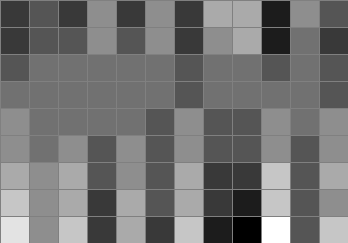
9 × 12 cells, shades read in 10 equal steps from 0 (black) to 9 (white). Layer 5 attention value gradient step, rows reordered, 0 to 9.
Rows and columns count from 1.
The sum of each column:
42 37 41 32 39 32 39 30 29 42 33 39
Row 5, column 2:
4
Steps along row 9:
down up down up down up down down up down up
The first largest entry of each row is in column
8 9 2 1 1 1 10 1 10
